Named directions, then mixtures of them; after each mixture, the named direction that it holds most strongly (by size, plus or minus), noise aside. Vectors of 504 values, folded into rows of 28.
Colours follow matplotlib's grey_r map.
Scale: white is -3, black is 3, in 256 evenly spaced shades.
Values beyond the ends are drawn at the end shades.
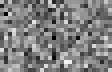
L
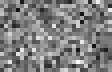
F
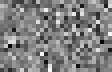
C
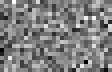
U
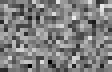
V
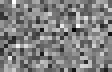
U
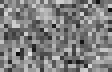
F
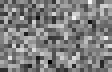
V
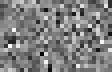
C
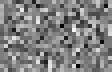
C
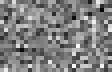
V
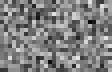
V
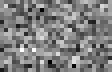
V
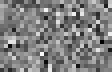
C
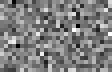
C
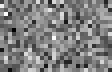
L
